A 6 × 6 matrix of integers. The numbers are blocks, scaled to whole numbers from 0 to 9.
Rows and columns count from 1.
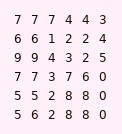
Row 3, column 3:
4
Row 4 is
7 7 3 7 6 0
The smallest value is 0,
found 3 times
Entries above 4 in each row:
3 2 3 4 4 4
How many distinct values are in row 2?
4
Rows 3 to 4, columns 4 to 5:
3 2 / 7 6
